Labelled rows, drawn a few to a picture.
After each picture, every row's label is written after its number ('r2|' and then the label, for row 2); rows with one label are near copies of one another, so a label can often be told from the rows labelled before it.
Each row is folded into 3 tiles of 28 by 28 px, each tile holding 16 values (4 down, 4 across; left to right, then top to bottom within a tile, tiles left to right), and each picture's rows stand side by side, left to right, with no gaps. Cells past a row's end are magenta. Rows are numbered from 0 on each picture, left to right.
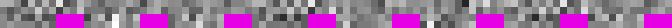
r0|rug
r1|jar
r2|jar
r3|rug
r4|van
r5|van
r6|rug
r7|jar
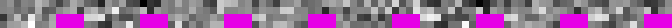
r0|jar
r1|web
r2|van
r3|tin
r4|rug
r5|web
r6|tin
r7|web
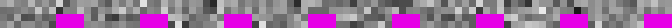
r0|rug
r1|rug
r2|van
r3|van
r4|web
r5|rug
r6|tin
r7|van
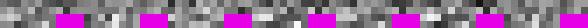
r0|web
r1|jar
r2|tin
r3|web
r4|web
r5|web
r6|jar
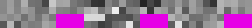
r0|van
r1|web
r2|van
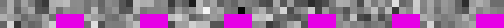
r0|van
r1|van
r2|tin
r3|web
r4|rug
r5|van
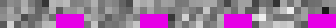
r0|van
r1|van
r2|jar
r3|tin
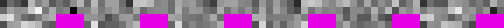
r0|tin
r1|van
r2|van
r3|van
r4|rug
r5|tin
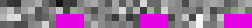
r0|web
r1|rug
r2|jar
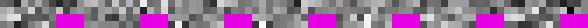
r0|web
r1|rug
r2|van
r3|van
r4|jar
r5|tin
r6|web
